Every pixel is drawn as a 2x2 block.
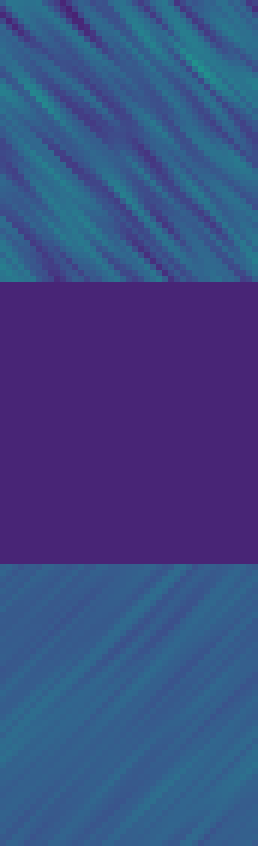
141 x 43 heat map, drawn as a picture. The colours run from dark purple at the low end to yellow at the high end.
The table splits into 3 rows of 1 panel. Panel 1,1: low, slanting down to the right. Panel 2,1: very low, flat. Panel 3,1: low, slanting up to the right, faint in contrast.
